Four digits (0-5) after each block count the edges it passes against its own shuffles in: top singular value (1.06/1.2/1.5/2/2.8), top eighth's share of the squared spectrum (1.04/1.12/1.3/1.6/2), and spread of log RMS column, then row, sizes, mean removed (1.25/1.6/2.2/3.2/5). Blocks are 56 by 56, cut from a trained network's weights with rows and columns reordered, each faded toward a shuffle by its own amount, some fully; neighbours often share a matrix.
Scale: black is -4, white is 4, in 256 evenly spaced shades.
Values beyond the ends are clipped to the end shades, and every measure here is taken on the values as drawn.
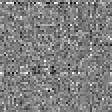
3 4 1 2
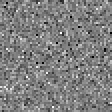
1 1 0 0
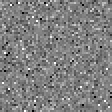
1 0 0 0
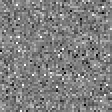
0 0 0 0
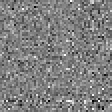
3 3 2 1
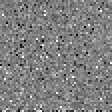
2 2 0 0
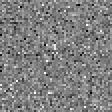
1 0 0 0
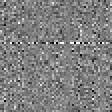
3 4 3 1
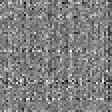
3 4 1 3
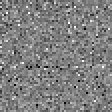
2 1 1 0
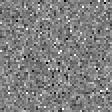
1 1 0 0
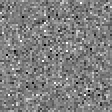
1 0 0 0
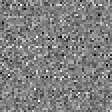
2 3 0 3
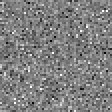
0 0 0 0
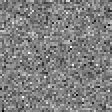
0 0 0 0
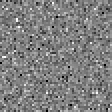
0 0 0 0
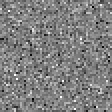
0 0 0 0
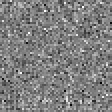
2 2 0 2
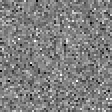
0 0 0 0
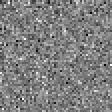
1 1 0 0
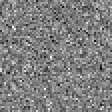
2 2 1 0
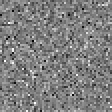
1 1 0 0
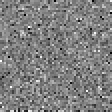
2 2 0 1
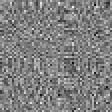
4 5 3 2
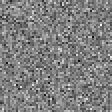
2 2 0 0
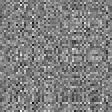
4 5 3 1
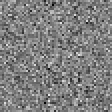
3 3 1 0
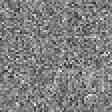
2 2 0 0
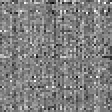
3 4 1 3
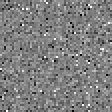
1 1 0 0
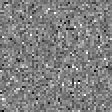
1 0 0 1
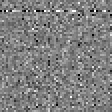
3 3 2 1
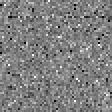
1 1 0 0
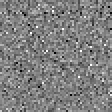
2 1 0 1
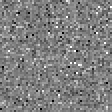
0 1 0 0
